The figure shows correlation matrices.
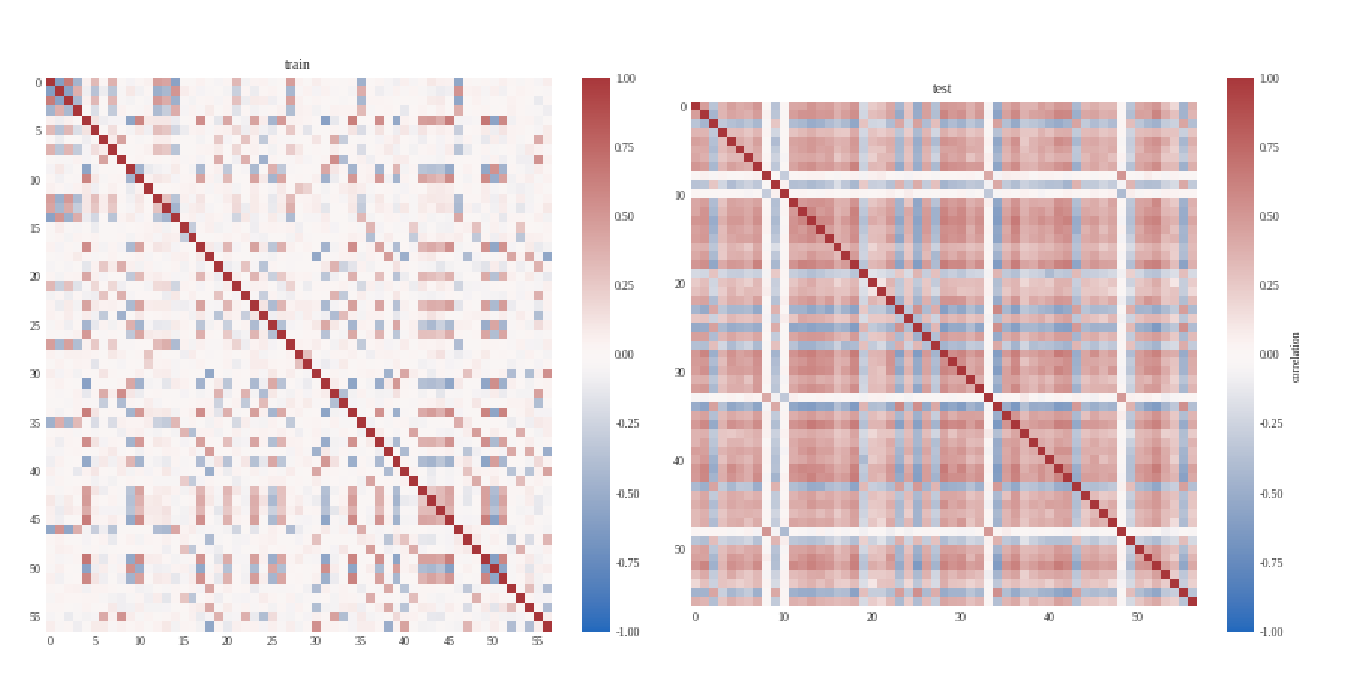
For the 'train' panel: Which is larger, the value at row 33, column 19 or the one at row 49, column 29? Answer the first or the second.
the second
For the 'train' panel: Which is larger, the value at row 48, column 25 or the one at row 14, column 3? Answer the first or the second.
the second
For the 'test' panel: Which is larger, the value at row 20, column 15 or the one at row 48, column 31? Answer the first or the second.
the first
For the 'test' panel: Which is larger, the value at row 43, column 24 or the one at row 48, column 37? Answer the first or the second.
the second
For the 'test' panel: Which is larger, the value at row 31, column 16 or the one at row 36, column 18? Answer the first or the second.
the second
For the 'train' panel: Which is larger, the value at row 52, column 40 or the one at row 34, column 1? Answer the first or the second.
the second
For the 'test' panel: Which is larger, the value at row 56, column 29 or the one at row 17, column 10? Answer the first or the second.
the first
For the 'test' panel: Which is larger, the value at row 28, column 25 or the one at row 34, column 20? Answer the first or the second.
the second
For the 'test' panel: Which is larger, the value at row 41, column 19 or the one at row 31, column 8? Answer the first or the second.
the second
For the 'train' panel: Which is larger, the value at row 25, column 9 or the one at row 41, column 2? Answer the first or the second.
the first
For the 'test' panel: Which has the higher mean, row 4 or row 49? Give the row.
4
